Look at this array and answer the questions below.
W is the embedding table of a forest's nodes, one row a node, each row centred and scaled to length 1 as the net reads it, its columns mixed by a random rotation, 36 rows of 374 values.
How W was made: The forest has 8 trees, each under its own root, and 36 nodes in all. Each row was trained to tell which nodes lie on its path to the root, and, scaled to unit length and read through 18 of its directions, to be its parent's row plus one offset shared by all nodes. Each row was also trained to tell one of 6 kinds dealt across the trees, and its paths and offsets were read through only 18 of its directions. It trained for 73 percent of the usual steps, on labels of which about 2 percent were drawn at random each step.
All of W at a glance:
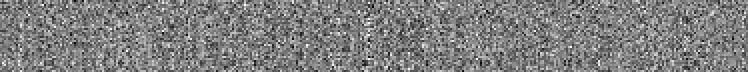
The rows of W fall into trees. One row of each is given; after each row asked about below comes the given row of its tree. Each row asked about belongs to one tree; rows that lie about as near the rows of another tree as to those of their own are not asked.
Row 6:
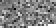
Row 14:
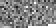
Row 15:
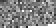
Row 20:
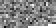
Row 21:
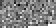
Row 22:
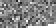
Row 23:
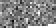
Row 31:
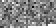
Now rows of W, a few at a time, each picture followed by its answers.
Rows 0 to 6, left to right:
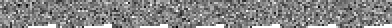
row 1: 15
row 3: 23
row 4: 15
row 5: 22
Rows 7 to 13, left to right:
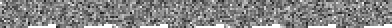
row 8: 31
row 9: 14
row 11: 14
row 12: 21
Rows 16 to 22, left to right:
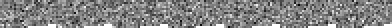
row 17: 14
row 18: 21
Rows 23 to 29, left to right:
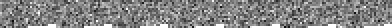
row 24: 21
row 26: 23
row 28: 23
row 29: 14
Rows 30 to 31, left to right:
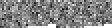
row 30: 22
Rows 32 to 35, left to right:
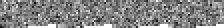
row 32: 22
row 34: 23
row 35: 21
